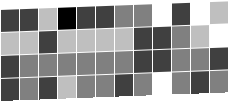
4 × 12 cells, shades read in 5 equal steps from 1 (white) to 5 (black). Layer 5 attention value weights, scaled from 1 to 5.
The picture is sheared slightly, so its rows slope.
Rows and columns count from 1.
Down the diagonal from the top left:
4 2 3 2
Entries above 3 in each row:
6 3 4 4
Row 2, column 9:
4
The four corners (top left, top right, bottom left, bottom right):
4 2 4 3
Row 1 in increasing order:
1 1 2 2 3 3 4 4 4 4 4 5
